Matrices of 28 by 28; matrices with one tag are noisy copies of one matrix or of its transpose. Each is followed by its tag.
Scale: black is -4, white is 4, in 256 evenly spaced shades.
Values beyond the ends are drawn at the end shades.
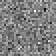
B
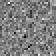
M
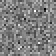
B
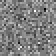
B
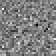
M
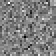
M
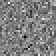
M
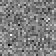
B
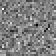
M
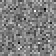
B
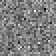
B
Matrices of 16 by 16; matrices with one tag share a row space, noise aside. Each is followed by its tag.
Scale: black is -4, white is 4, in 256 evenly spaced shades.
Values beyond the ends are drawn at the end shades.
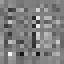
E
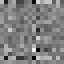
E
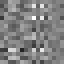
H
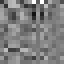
H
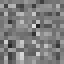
E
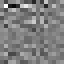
H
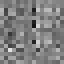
E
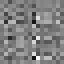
E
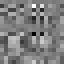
H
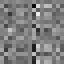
E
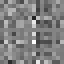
E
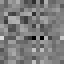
H
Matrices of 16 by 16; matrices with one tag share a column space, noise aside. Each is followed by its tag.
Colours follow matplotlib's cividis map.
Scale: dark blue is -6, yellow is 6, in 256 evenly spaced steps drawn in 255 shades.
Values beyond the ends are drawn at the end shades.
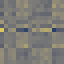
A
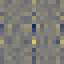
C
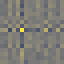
A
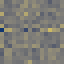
A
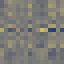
A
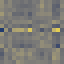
A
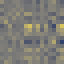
C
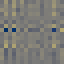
A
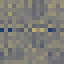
A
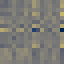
A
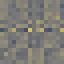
A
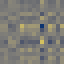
C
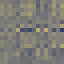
A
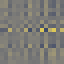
A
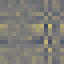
C
